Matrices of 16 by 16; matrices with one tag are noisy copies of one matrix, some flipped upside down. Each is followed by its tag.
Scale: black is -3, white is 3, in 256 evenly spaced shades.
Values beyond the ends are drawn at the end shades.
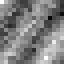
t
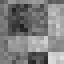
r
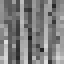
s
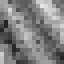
t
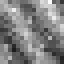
t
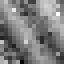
t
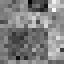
r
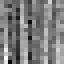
s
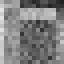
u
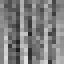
s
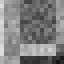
u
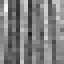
s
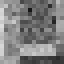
u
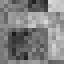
r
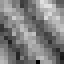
t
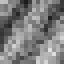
t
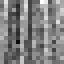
s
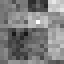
r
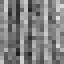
s
